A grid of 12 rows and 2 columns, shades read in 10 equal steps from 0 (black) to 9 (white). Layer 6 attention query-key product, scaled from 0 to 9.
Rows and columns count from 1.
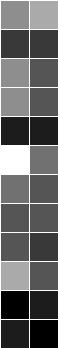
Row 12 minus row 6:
-8 -4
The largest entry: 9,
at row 6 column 1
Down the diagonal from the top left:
5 2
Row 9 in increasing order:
2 3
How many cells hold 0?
2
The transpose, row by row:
5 2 5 5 1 9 4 3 3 6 0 1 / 6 2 3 3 1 4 3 3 2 3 1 0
